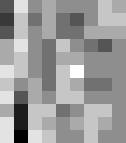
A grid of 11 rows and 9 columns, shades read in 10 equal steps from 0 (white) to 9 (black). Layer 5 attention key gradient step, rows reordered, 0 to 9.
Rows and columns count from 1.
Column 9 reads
3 2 3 4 4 4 4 4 4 4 4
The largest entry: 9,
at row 11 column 2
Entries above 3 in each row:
5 5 4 6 5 5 5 5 4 3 5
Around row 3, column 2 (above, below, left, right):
2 1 6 4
